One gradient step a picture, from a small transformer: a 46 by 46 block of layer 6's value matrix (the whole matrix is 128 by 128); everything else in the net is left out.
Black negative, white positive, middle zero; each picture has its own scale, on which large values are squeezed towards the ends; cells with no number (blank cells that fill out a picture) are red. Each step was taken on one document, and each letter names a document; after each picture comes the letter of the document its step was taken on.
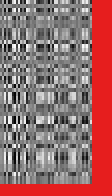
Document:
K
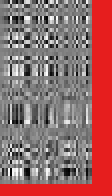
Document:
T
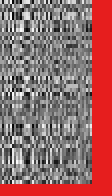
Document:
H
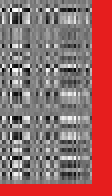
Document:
T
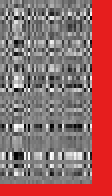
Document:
K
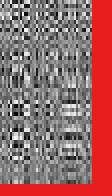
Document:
T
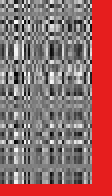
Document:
K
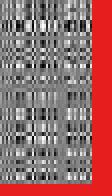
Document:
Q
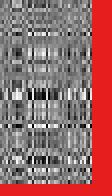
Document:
Q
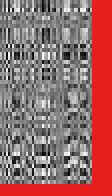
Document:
Q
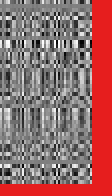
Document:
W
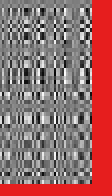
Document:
W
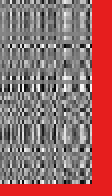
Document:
W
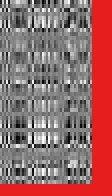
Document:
Q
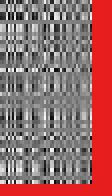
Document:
H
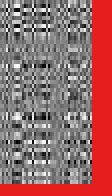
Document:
Q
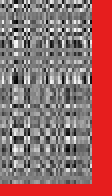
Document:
K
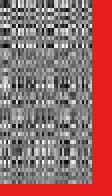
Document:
Q
